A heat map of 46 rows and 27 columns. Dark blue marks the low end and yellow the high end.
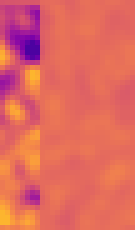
The texture is blotchy. The halves do not mirror each other. On average the colour sits 60% of the way up the scale. The right part is calmer, past a seam about 30% of the way across. The top left is the roughest part. The values are skewed, with a long tail toward low values. The top left is the ninth with the lowest average.
